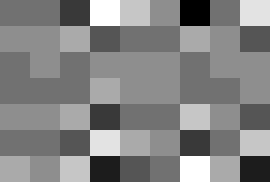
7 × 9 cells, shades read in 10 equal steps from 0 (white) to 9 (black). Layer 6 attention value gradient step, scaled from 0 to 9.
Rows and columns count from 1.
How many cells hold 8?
2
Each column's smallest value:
3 4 2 0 2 4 0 3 1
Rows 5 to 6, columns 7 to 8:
2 4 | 7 5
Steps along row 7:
up down up down down down up up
